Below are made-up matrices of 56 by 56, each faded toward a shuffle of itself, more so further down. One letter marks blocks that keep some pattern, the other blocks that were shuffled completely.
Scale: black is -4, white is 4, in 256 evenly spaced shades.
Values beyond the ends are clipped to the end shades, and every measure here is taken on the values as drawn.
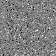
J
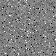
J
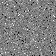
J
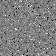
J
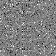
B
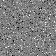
J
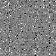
B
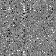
B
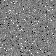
J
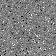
J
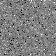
J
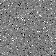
J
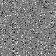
B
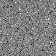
J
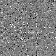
B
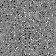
B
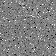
J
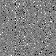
B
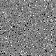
B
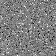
J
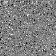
B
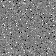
J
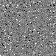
B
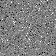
J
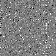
B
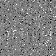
B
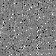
B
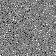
J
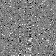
B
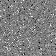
J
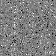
B
